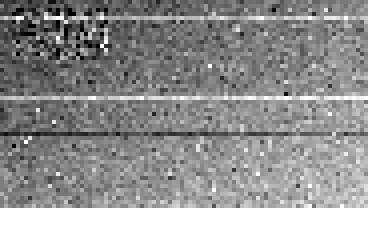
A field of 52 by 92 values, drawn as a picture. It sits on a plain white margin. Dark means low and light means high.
Slope: up to the bottom right. Odd lines: rows 5, 25 and 34. Odd patch: rougher, in the top left. Mirror symmetry: none. Ninth with the highest average: bottom right.
